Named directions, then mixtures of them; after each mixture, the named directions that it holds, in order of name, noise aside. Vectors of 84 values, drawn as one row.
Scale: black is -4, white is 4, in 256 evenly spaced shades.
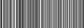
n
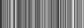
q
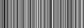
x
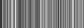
n, q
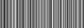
n, x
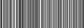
n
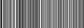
n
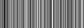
x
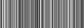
n, x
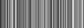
q, x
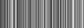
q, x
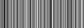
x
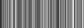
q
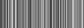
q, x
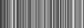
q, x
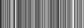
q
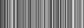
q, x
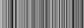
q, x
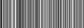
n, q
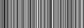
x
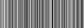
x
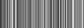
q, x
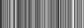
q
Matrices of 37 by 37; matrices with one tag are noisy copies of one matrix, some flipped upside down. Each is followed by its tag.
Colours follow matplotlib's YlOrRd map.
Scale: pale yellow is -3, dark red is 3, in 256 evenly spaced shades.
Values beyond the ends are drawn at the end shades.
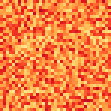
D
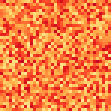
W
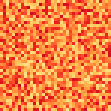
D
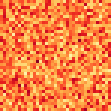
D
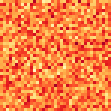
W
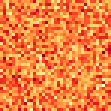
D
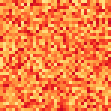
W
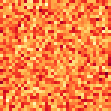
D
